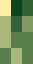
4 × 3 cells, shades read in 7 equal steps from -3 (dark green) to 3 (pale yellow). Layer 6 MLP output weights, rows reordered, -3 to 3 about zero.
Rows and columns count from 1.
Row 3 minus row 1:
-2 2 1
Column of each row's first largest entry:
1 1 1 2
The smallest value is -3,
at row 1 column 2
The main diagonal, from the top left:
3 -2 -1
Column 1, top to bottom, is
3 1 1 -1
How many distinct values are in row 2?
3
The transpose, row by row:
3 1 1 -1 / -3 -2 -1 1 / -2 0 -1 -1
